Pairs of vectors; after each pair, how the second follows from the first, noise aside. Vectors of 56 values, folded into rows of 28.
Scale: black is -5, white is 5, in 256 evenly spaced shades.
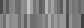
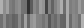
negated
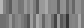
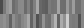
negated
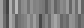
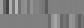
partly zeroed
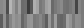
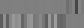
partly zeroed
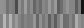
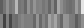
negated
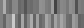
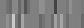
partly zeroed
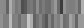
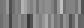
negated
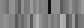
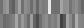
negated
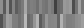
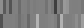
partly zeroed
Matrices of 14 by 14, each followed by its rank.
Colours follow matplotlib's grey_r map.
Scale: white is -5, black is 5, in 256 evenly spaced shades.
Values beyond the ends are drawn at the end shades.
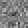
three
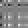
one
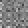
three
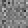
three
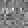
three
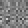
two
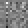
three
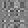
two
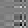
one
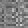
three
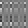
one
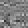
three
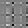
one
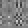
two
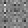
two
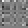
two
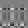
one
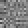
three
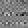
two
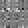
two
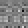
two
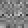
three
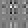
one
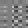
one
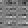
two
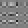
one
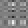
one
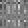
two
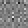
three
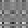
one
